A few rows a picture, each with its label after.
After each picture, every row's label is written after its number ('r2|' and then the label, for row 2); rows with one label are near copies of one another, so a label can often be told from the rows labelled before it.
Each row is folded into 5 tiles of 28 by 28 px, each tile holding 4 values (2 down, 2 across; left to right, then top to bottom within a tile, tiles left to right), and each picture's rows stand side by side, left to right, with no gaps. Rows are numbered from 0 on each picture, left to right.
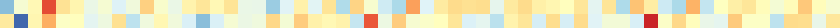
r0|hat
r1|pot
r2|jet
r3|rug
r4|jet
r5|rug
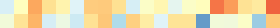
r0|rug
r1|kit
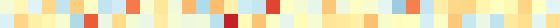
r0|jet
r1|jet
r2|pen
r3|rug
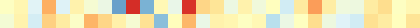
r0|pen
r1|hat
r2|rug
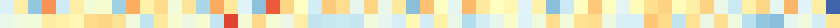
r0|pen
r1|jet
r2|pot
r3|pot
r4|rug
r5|pot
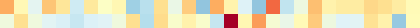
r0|pot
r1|jet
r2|rug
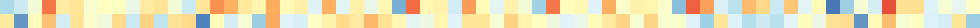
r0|hat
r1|kit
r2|pen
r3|pen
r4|pen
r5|pot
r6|hat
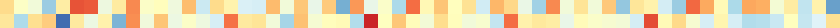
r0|kit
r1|jet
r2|jet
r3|jet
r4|jet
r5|pot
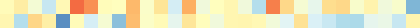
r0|kit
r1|pen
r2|pot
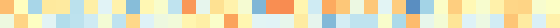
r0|pot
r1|pen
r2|pot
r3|rug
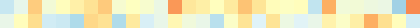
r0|rug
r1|rug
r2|pen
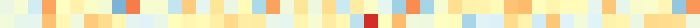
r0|pen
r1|pen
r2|jet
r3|rug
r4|pen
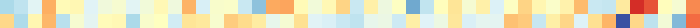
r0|hat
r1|pen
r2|pot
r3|rug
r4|kit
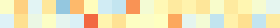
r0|jet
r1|rug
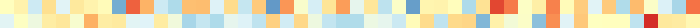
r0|pen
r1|pot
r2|pot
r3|kit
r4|jet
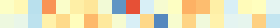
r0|pen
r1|hat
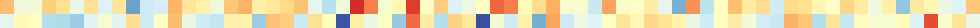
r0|pot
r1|rug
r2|kit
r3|kit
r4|pen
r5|rug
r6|jet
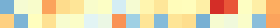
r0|hat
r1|kit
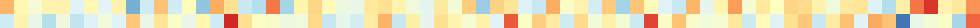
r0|pot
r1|jet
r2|rug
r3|jet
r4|jet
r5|rug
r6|kit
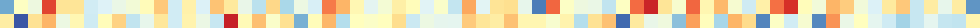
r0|hat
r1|jet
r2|hat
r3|pen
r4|kit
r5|kit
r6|pot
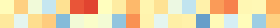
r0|kit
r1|kit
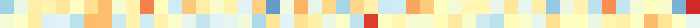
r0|rug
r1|pot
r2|jet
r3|pot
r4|pen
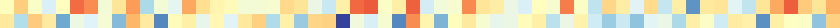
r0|kit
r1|hat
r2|kit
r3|hat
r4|pot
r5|kit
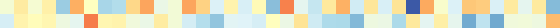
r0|jet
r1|pot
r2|pot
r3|pot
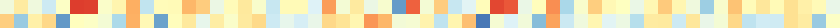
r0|kit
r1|hat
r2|pen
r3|kit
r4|rug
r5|rug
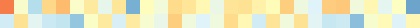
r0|pot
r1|rug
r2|pot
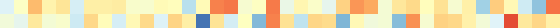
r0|rug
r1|kit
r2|kit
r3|jet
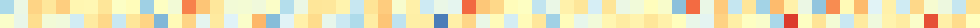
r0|rug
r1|hat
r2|rug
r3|hat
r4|pen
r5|jet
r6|jet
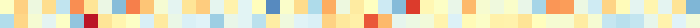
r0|jet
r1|pot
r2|pen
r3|pen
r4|pot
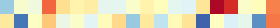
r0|hat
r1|kit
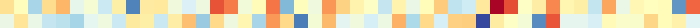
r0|pot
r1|kit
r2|hat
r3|kit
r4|pen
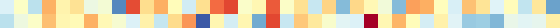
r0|pen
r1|kit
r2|jet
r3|pot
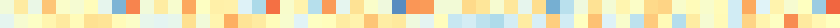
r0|pen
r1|pen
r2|pen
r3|pot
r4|rug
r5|pen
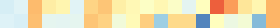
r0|rug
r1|kit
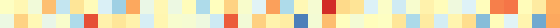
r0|jet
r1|jet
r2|hat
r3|kit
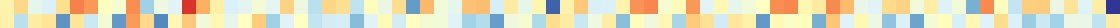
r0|kit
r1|hat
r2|pot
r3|pot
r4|kit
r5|kit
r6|pot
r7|pot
